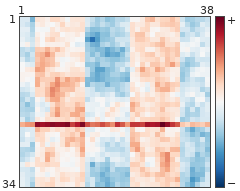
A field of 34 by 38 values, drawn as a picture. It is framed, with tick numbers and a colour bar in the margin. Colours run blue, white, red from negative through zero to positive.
The ninth with the lowest average is the top middle. There is no overall slope. Row 22 differs from the rows beside it. Stripes running up and down repeat 2 times from left to right.
